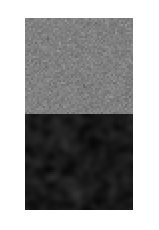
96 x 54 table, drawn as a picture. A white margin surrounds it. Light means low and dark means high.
The table splits into 2 rows of 1 panel. Panel 1,1: middling, fine-grained, faint in contrast. Panel 2,1: very high, blotchy, faint in contrast.
